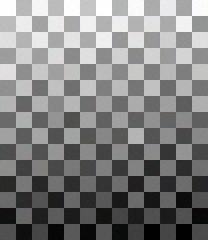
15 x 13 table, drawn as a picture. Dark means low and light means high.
Values rise toward the top. A checkerboard runs through the table. No row or column stands out. The bottom right is the ninth with the lowest average.
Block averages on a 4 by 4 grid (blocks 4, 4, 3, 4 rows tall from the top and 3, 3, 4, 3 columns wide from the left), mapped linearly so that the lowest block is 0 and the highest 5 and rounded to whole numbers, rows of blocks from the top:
5 5 5 5 | 3 3 3 3 | 2 2 2 2 | 0 0 0 0
